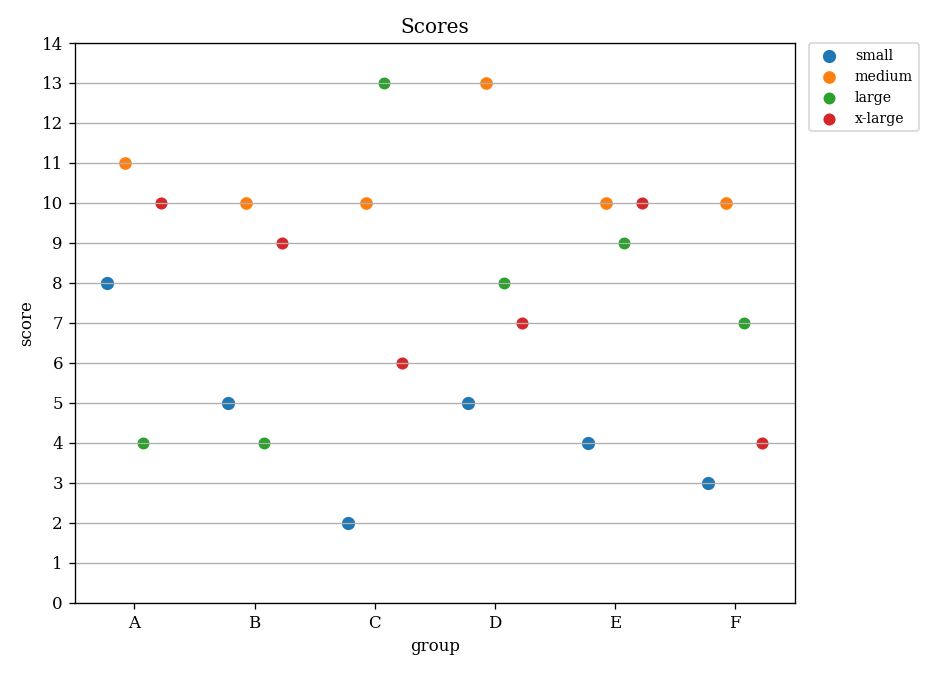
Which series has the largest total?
medium
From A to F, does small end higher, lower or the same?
lower
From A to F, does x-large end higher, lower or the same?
lower
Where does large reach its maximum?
C
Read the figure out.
Title: Scores
x-axis: group, ticks A B C D E F
y-axis: score, ticks 0 1 2 3 4 5 6 7 8 9 10 11 12 13 14
Legend: small, medium, large, x-large
Values:
small: 8 5 2 5 4 3
medium: 11 10 10 13 10 10
large: 4 4 13 8 9 7
x-large: 10 9 6 7 10 4
